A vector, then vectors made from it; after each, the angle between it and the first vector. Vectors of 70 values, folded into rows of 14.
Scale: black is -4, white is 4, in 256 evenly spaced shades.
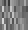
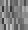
nearly opposite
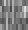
partly opposed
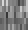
orthogonal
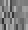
nearly opposite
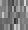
orthogonal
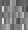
partly aligned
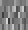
orthogonal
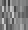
nearly parallel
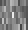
partly aligned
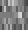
orthogonal
